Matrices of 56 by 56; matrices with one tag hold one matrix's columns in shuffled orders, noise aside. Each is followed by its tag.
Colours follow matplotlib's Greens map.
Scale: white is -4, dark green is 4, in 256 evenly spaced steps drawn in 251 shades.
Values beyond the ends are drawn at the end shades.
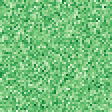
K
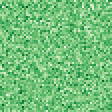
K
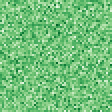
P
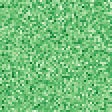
K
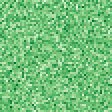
K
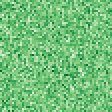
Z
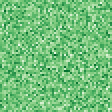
Z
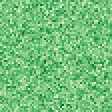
P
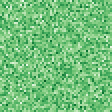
K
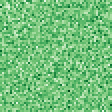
K
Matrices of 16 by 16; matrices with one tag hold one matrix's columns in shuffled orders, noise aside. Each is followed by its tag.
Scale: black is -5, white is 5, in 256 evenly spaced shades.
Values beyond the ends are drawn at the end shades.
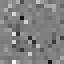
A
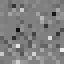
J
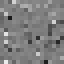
A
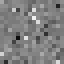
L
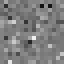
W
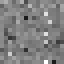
A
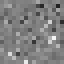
W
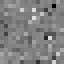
L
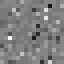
L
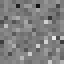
W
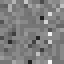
A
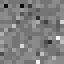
W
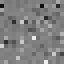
W
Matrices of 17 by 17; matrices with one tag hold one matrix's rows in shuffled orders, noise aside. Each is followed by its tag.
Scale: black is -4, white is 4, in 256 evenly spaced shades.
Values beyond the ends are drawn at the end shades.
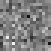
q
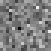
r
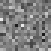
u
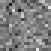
r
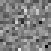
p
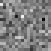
u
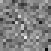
p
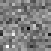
q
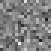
p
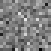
p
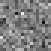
u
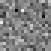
u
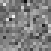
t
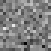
t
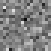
t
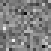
t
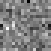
q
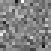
u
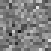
r
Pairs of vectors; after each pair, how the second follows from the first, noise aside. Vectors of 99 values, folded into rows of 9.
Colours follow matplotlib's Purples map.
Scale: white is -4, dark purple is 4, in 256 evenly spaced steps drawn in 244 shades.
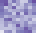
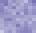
shrunk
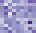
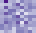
wrapped around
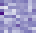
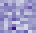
wrapped around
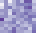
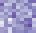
wrapped around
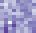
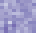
shrunk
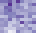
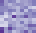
wrapped around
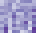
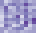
wrapped around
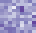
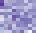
wrapped around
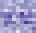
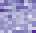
wrapped around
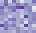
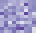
wrapped around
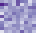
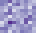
wrapped around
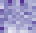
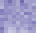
shrunk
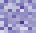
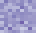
shrunk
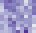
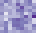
wrapped around
